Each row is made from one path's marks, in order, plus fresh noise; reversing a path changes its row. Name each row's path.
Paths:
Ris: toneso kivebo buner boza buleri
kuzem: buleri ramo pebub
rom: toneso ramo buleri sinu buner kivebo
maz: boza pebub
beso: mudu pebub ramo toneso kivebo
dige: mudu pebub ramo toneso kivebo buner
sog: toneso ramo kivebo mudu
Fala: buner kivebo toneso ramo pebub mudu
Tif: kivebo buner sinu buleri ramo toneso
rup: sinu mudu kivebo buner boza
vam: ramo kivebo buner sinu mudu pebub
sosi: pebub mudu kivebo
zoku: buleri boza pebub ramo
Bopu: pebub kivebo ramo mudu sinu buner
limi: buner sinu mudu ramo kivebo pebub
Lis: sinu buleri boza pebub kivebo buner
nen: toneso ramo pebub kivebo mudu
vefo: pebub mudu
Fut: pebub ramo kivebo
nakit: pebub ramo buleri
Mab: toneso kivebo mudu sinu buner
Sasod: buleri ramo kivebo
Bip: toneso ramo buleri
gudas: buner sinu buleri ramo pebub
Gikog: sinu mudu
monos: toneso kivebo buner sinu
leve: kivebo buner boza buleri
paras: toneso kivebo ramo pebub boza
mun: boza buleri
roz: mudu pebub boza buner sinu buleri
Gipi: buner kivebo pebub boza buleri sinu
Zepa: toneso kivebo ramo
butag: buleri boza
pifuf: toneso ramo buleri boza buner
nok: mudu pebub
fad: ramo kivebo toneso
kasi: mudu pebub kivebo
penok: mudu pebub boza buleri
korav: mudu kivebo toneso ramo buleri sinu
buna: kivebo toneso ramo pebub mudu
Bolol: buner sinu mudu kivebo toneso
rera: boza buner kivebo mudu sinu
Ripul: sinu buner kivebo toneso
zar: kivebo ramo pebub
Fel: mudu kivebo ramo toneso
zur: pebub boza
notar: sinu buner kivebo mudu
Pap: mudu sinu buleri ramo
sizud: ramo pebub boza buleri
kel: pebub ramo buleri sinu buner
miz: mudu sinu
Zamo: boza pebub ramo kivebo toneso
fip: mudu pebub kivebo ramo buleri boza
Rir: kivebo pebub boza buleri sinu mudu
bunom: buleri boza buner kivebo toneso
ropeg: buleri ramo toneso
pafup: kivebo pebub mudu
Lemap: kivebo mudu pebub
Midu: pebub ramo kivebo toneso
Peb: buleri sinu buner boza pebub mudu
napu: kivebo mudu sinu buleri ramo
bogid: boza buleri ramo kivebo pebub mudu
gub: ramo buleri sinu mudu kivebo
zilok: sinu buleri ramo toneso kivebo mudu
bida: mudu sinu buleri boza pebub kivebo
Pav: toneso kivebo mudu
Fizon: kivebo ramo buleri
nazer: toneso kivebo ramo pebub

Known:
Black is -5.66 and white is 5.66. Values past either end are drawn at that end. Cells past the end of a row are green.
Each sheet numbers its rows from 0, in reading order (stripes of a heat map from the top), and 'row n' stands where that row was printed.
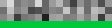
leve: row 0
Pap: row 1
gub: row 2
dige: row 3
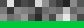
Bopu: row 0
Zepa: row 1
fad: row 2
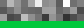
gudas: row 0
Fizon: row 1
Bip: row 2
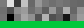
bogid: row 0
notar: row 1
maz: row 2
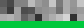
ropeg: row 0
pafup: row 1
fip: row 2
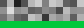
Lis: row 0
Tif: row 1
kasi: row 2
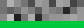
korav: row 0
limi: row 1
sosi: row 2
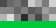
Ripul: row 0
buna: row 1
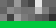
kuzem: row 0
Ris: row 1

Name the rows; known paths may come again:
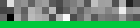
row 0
sog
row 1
rup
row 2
Fel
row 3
paras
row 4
Lis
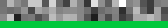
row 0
korav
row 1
Rir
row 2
butag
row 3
Zepa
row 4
napu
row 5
ropeg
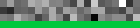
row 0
vefo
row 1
zar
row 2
Peb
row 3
Mab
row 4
kel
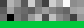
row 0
nazer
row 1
beso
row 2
Fizon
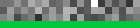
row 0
miz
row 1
Lemap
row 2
dige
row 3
pifuf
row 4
Zamo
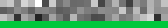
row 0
Tif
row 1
rom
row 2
Gikog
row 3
mun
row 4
gub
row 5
fip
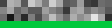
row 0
monos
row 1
buna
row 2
Sasod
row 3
bunom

